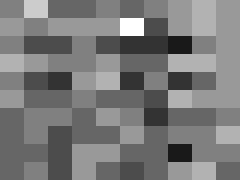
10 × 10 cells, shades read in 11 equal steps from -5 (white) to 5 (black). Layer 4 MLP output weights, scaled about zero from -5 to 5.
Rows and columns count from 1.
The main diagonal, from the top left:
0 0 2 0 -2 1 3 0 0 1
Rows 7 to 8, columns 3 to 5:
0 1 -1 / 2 1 1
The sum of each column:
0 2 12 -1 -1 6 14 5 -7 -7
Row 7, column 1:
1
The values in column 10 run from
-2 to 1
